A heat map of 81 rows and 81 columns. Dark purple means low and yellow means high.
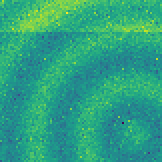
Seam: horizontal, 20% of the way down, the top part higher. Histogram: bell-shaped. Rings: centred on the bottom right.
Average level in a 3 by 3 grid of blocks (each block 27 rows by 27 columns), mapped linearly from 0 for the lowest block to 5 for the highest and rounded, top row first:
555 / 222 / 220
